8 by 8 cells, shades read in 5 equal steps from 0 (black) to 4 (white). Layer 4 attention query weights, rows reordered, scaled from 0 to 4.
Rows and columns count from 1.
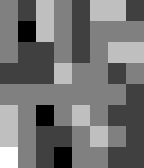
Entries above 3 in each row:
0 0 0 0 0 0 0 1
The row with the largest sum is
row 1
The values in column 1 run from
1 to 4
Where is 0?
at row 2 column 2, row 6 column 3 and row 8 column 4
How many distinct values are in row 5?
2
